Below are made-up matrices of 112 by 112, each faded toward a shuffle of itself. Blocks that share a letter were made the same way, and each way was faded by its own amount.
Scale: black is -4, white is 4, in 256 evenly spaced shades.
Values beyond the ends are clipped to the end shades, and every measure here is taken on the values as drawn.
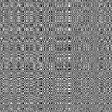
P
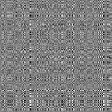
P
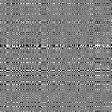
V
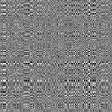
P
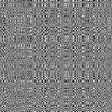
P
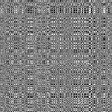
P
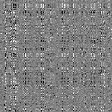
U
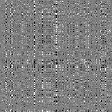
U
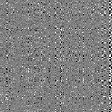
U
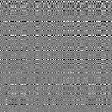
V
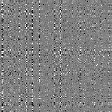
U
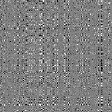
U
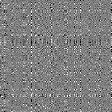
U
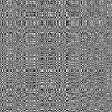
P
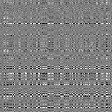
V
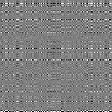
V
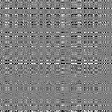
V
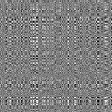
P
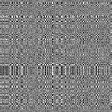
P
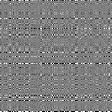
V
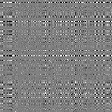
V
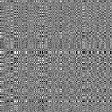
P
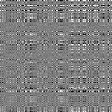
V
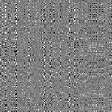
U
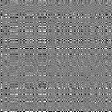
V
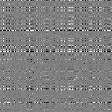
V
